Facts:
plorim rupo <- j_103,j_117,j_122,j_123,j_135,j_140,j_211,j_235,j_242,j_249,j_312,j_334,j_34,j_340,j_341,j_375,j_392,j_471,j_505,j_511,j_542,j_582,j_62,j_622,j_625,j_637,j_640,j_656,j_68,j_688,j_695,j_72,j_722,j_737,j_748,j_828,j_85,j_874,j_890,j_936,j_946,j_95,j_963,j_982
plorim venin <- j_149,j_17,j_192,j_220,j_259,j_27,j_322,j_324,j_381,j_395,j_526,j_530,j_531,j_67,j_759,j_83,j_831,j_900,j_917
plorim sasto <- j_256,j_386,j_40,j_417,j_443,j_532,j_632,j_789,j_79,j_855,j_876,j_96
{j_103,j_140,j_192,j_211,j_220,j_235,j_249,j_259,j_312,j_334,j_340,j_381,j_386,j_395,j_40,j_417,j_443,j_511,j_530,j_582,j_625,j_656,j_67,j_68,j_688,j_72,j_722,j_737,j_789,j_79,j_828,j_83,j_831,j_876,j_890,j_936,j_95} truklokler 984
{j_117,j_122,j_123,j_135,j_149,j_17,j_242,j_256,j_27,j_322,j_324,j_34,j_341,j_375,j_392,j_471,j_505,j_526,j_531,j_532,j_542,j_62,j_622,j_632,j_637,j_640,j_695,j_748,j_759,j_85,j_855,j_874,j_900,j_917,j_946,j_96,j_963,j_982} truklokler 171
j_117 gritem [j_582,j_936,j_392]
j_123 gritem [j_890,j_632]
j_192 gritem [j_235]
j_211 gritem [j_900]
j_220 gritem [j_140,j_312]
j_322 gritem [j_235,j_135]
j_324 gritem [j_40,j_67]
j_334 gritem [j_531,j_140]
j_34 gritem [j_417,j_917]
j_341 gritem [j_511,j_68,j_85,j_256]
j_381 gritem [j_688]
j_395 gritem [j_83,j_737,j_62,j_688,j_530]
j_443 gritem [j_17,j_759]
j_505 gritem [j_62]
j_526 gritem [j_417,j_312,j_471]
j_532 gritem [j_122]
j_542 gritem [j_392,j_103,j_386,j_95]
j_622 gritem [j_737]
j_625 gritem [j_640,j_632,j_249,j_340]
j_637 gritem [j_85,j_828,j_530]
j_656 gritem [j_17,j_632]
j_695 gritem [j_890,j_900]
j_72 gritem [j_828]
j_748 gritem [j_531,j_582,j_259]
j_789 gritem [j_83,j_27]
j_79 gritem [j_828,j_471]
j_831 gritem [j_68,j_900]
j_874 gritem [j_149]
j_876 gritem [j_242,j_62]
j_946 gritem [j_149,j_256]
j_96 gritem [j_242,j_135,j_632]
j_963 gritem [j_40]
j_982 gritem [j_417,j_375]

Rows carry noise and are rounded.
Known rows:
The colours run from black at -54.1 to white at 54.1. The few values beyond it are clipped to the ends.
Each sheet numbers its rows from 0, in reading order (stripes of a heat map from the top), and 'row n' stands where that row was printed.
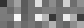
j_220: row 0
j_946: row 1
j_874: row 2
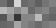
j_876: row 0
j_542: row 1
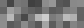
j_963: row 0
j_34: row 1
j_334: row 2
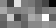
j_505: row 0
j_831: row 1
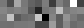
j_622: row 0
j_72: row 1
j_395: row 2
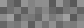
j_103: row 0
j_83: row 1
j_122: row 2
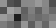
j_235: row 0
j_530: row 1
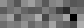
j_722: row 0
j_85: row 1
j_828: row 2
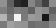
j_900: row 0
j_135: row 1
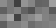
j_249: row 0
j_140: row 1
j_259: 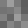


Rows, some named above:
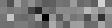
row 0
j_622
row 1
j_828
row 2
j_789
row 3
j_876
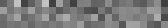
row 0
j_381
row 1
j_381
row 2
j_68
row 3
j_471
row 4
j_532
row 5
j_324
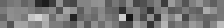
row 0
j_532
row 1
j_695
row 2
j_235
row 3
j_83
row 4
j_637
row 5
j_79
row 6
j_85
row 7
j_40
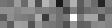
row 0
j_789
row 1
j_62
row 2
j_526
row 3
j_890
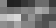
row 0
j_211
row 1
j_322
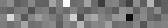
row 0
j_341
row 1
j_140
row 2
j_149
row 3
j_68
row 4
j_135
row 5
j_17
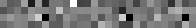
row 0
j_312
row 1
j_656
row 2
j_395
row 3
j_443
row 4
j_72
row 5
j_917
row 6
j_96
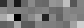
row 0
j_123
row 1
j_242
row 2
j_256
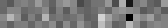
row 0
j_748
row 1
j_531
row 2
j_530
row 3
j_417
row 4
j_632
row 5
j_375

